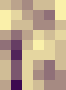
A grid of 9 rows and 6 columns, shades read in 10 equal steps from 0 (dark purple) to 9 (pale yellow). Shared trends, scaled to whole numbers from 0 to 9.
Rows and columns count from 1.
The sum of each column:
61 34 63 60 52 64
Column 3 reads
5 6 7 6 7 8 8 8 8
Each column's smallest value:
4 0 5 5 4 5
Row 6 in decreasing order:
8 8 8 7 6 1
